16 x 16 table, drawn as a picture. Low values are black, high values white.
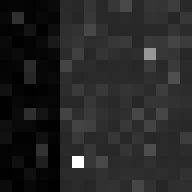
A vertical seam about 30% of the way across splits the table, and the right part is higher. The values are skewed, with a long tail toward high values. Values change most from cell to cell in the bottom middle. No regular stripes run through it.
